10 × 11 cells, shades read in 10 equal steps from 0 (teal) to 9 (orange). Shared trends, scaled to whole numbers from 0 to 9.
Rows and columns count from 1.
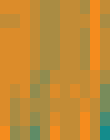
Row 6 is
8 8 8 6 5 7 7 7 7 8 6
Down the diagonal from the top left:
8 7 8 7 6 7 7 7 9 7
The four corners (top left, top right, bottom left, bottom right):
8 7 9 0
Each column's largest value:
9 8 8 7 6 9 7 8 9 9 7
